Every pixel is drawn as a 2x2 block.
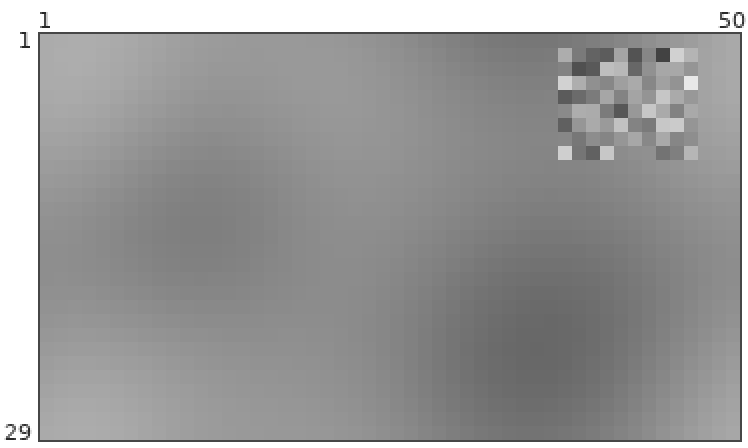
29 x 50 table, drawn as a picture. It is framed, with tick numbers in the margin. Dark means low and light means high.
Odd patch: rougher, in the top right. Odd rows or columns: none. Roughest part: top right.
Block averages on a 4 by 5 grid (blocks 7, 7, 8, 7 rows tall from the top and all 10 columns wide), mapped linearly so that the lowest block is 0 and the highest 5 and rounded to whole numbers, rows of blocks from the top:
5 4 3 2 4 | 3 2 3 2 3 | 3 2 2 0 2 | 5 4 2 0 3
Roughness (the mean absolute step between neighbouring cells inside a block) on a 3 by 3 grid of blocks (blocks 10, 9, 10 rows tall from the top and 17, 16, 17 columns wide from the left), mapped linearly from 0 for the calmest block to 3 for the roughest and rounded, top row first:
0 0 3 / 0 0 0 / 0 0 0
